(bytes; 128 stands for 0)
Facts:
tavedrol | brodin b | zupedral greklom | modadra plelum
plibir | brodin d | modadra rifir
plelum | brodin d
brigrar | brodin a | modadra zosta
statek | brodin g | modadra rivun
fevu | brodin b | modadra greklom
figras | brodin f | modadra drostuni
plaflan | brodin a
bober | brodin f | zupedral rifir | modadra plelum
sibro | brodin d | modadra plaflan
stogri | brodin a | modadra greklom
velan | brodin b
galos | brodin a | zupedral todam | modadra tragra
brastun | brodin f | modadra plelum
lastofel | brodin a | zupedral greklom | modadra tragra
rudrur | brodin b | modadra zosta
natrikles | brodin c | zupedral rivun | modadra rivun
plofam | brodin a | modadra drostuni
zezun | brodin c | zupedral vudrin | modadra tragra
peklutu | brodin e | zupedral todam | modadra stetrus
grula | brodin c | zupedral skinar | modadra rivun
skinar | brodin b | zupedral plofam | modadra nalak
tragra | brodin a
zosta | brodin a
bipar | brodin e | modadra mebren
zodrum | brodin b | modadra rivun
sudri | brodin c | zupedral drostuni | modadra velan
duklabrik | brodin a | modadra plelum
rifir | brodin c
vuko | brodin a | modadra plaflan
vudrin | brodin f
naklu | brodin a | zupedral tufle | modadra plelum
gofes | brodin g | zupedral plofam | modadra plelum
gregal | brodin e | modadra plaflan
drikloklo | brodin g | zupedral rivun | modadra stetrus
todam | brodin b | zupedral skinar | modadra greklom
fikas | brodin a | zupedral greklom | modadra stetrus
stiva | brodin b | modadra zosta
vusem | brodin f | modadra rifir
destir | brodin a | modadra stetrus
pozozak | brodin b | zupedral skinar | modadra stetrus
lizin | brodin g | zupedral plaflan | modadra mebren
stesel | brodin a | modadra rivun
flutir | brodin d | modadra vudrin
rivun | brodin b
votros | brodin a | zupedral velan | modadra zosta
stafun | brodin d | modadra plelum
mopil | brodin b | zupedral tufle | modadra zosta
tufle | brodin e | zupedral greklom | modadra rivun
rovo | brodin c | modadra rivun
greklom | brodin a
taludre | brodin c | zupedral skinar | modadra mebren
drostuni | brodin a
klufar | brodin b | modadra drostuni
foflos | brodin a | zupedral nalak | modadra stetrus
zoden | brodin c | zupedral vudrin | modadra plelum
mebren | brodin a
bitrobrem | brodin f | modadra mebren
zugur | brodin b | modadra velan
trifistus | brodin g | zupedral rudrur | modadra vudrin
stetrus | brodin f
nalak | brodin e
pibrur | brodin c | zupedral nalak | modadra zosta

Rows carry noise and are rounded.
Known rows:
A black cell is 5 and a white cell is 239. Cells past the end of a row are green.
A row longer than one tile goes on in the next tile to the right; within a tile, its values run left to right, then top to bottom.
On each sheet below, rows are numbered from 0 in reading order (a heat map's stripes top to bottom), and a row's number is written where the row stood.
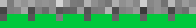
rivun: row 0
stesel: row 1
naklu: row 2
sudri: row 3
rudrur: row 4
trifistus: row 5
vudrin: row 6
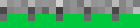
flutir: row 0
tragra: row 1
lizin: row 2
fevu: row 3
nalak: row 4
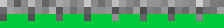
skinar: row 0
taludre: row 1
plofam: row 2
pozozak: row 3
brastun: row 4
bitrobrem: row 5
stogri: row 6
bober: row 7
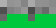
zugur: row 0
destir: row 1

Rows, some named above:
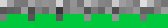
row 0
naklu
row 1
stesel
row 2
drikloklo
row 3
duklabrik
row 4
stafun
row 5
tavedrol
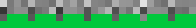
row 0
drikloklo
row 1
zezun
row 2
statek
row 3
peklutu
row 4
rifir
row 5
gofes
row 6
votros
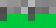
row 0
rovo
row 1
votros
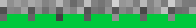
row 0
velan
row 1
plofam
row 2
grula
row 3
galos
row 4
plelum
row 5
nalak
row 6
bober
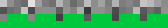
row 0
zoden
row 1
gofes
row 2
grula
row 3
statek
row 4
natrikles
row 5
greklom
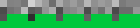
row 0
pibrur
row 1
tufle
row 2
zodrum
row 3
stetrus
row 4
foflos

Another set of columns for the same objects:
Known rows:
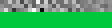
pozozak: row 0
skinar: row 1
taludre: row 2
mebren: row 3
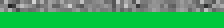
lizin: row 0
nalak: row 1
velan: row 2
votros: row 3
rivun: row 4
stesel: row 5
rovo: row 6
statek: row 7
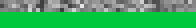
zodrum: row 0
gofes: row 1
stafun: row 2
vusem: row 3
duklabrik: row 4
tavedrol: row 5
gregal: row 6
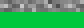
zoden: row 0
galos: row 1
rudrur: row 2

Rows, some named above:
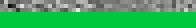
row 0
drikloklo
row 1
peklutu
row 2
brastun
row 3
naklu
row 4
sudri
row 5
zosta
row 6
plofam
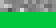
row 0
bober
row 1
zosta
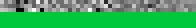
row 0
tufle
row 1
skinar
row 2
taludre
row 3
todam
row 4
zoden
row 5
statek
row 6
rifir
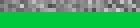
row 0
pibrur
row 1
stetrus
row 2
zosta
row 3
vudrin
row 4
grula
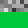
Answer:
pozozak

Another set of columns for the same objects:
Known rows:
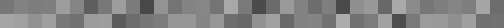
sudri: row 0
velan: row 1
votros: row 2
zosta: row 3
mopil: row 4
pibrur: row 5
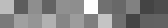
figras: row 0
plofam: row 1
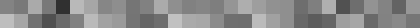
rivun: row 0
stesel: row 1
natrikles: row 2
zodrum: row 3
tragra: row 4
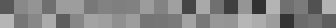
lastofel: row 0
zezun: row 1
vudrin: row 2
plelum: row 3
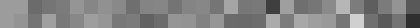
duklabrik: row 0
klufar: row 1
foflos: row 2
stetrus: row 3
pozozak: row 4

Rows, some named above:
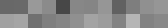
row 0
rifir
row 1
zoden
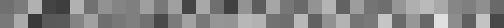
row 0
nalak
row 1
drikloklo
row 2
vudrin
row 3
tavedrol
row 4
naklu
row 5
galos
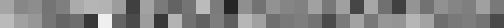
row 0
stesel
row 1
peklutu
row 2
greklom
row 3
drikloklo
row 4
vudrin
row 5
drikloklo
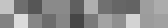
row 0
taludre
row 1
bober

